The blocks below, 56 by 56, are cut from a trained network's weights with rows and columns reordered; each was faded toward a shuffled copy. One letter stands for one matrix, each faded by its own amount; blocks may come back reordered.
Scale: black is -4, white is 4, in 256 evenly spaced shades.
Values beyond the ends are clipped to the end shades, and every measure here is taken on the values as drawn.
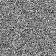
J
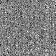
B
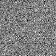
J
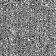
B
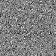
J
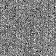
B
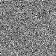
J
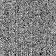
B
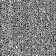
B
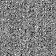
B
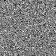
J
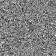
J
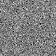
J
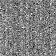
B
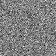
J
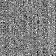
B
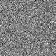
J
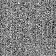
B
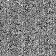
B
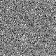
J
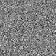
J
